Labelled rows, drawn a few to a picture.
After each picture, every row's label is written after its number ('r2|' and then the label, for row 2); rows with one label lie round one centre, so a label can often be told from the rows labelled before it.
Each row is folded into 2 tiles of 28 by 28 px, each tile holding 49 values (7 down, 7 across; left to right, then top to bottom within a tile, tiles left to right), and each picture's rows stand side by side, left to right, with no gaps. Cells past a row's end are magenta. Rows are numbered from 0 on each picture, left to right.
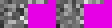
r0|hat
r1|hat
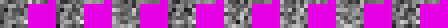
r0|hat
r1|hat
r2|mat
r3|hat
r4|mat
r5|mat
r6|mat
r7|hat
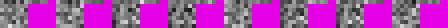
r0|mat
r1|mat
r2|hat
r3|hat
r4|mat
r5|hat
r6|hat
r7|mat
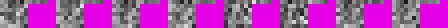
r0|mat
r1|mat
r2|mat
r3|mat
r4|hat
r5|hat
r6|mat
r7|mat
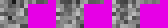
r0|mat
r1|mat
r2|mat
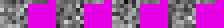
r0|mat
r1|hat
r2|mat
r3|hat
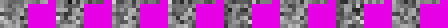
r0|mat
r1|mat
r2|mat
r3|mat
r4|hat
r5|mat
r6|hat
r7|mat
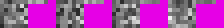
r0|hat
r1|hat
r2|hat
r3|mat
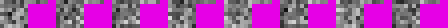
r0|mat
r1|hat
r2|hat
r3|mat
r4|mat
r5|hat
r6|mat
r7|hat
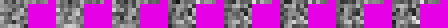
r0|mat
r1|mat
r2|mat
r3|hat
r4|hat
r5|hat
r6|hat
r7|hat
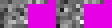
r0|hat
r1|hat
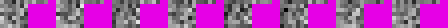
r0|mat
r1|mat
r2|hat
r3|mat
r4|hat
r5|hat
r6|mat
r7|mat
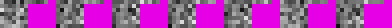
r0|mat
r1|hat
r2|hat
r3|hat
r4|hat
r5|mat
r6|hat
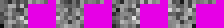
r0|hat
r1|mat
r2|hat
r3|mat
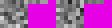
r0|mat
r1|mat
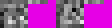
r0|hat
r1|hat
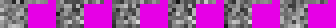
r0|mat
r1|hat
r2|hat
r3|hat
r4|hat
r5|mat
